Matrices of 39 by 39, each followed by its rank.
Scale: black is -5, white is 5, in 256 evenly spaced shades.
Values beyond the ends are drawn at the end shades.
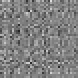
five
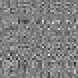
five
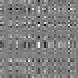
two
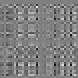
two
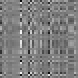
two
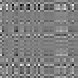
two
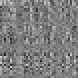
five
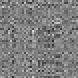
five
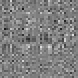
five
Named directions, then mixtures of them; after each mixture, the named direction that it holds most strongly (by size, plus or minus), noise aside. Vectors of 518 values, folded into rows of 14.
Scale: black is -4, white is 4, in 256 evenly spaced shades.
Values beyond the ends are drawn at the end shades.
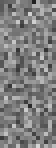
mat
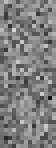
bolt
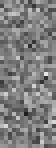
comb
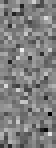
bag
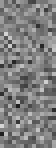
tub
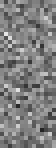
tub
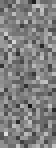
mat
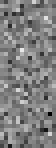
bag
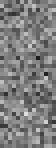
comb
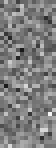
bag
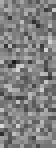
tub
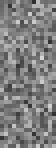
mat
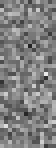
comb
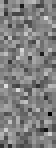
bag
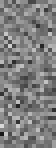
tub
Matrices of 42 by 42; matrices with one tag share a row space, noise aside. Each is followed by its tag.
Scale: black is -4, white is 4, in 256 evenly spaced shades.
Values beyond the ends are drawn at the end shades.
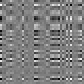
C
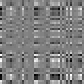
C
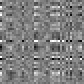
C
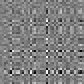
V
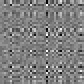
V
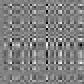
V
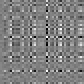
V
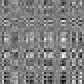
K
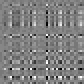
V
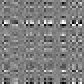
K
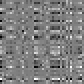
C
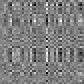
V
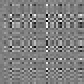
V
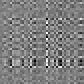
V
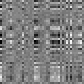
C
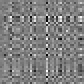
V
